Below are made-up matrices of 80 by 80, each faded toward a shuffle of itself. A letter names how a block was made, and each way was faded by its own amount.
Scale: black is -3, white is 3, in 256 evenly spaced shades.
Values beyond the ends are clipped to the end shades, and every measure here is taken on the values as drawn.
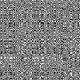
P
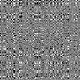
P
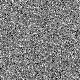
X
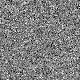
X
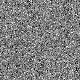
X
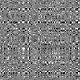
P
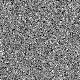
X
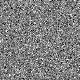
X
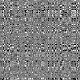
P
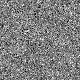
X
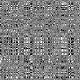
P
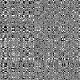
P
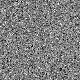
X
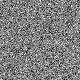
X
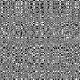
P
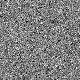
X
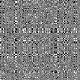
P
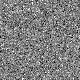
X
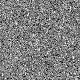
X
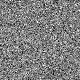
X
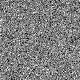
X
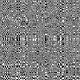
P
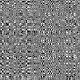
P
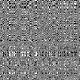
P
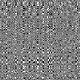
P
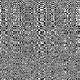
P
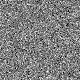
X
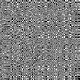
P
